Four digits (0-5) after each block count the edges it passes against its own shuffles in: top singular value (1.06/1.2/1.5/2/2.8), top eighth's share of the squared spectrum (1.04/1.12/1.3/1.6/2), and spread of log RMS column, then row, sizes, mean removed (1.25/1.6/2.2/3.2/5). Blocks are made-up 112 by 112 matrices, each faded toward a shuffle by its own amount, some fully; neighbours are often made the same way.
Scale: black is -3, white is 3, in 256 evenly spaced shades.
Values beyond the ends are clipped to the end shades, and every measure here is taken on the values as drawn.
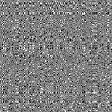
5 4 3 3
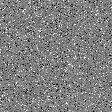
2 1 0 0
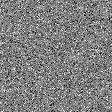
0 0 0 0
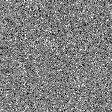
2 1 0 0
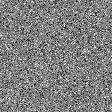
1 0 0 0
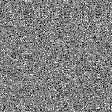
4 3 1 2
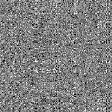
4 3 2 2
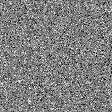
2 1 0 0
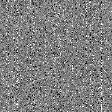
2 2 3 0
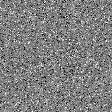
3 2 0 0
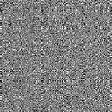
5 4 3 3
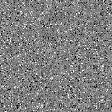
4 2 1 1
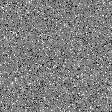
1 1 0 0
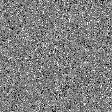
0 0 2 0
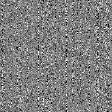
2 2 4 0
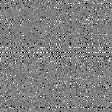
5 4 2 3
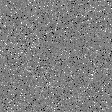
0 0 0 0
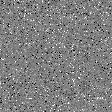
2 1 0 0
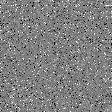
3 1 0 1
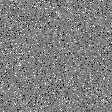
1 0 0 0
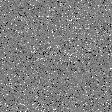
2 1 0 1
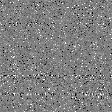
3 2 1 2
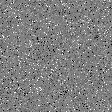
0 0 0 0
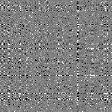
5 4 3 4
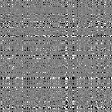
5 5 4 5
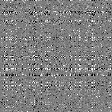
5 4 3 4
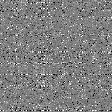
4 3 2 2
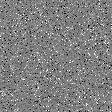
0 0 0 0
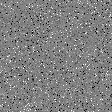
0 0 0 0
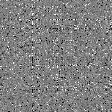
3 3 2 2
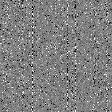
2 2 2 0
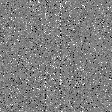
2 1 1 0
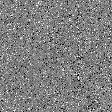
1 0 1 0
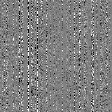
3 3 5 0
